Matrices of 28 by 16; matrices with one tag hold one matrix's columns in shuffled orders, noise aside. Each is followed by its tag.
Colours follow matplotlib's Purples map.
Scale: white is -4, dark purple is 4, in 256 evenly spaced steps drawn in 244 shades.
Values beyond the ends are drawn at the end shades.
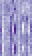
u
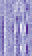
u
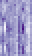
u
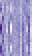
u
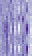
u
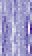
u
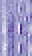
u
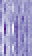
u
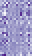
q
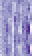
u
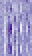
u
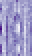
u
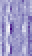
u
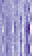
u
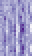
u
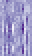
u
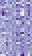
q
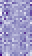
q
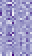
q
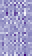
q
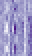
u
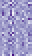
q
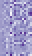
q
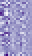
q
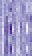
u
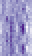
u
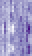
u
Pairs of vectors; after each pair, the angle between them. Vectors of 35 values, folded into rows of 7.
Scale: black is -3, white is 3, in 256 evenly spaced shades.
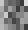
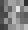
nearly opposite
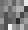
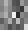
partly opposed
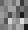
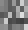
nearly opposite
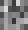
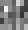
partly aligned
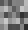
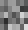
nearly opposite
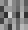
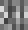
nearly opposite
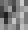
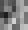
nearly parallel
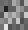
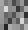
nearly opposite
